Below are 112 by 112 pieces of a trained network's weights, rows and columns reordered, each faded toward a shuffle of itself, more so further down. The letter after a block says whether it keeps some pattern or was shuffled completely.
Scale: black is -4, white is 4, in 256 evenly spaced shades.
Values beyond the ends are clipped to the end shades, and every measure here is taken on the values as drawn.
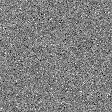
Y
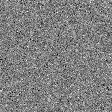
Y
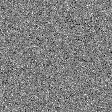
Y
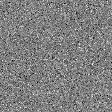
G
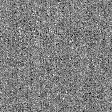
G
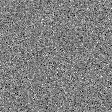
Y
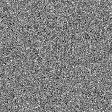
G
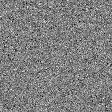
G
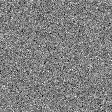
Y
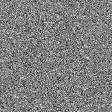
G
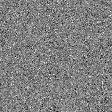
G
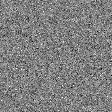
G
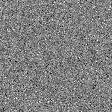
Y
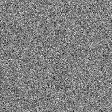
G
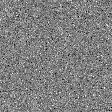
Y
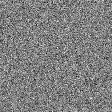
G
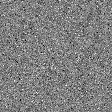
Y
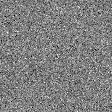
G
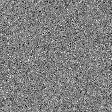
G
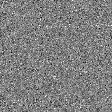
G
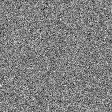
Y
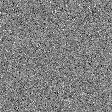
Y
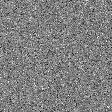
Y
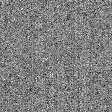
G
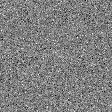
Y
